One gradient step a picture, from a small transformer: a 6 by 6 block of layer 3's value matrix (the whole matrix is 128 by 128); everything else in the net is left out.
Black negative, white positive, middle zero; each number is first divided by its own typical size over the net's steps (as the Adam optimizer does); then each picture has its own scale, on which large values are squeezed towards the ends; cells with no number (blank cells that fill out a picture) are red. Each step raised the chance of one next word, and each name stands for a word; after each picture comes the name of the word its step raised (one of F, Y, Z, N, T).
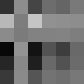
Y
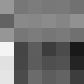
Y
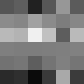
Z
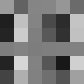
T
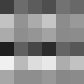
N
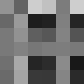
T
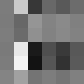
Y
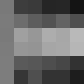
Z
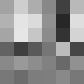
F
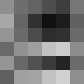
F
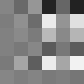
N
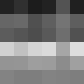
F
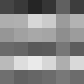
N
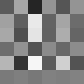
N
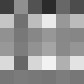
N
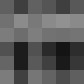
Y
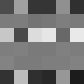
Z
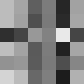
Z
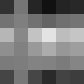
Z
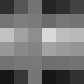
Z
